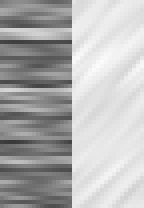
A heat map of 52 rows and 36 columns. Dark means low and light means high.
It is made of 1 by 2 panels. Panel 1,1: middling, streaked across, strong in contrast. Panel 1,2: very high, slanting up to the right, faint in contrast.
